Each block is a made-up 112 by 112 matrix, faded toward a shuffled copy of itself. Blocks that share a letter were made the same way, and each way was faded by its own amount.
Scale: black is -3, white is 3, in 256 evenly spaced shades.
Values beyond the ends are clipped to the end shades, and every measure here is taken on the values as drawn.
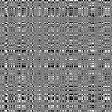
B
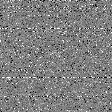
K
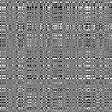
B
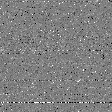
K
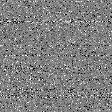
K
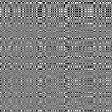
B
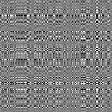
B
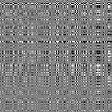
B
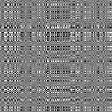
B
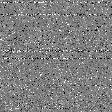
K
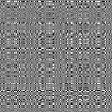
B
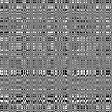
B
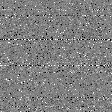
K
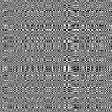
B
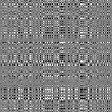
B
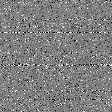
K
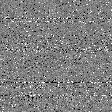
K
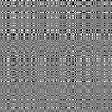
B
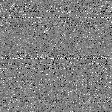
K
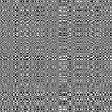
B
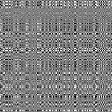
B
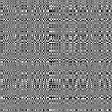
B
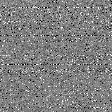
K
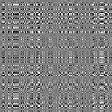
B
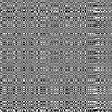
B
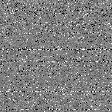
K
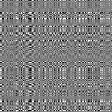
B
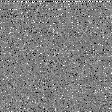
K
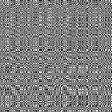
B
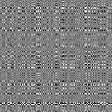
B
